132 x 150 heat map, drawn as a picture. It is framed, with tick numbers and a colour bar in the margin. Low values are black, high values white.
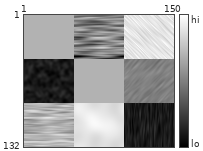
It is made of 3 by 3 panels. Panel 1,1: high, flat. Panel 1,2: middling, streaked across, strong in contrast. Panel 1,3: very high, slanting down to the right, faint in contrast. Panel 2,1: very low, blotchy, faint in contrast. Panel 2,2: high, flat. Panel 2,3: middling, slanting up to the right, faint in contrast. Panel 3,1: high, streaked across. Panel 3,2: very high, smooth, faint in contrast. Panel 3,3: very low, streaked downward, faint in contrast.
